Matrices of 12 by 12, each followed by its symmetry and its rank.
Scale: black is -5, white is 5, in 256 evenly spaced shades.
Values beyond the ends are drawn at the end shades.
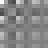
symmetric, rank one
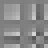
symmetric, rank one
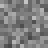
neither, full rank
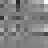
neither, rank two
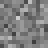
neither, full rank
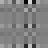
neither, rank one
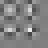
symmetric, rank one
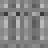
neither, rank one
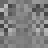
neither, rank two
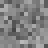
neither, full rank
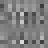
neither, rank two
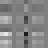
neither, rank one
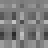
neither, rank one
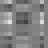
neither, rank one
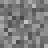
neither, full rank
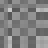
symmetric, rank one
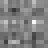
neither, rank two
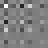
symmetric, rank one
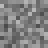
neither, full rank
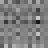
neither, rank two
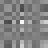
symmetric, rank one
